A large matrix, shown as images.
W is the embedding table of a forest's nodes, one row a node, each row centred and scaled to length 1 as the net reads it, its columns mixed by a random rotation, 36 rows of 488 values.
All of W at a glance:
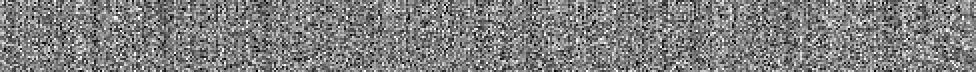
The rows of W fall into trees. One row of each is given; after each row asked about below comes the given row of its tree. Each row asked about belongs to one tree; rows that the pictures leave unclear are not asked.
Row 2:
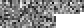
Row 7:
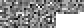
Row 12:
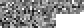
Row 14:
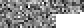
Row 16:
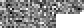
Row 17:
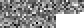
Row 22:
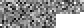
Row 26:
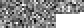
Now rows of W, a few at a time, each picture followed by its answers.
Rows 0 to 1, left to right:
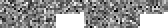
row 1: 22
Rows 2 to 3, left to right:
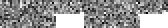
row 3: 14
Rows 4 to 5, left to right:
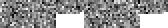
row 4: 16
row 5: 14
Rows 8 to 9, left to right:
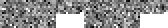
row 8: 16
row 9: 16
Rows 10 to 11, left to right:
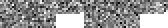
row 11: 17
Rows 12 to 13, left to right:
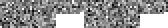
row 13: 2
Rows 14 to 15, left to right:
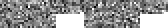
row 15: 7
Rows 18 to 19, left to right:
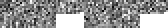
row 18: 26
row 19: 2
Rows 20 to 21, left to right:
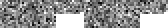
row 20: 2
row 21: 16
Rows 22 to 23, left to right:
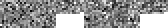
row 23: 2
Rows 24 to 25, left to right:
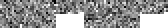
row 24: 14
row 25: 2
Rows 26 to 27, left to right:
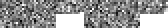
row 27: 12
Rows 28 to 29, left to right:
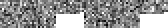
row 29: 26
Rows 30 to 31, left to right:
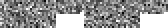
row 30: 16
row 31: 7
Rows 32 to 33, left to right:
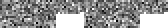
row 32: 17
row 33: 22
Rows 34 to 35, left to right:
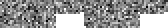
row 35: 12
